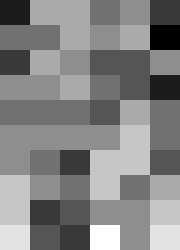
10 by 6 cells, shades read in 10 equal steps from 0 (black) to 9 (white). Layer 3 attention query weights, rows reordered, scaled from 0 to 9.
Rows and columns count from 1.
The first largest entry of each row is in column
2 3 2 3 5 5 4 1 1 4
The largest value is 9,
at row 10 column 4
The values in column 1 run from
1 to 8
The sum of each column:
48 44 43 52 51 40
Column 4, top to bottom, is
4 5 3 4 3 5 7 7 5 9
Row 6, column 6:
4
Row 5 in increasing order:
3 4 4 4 4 6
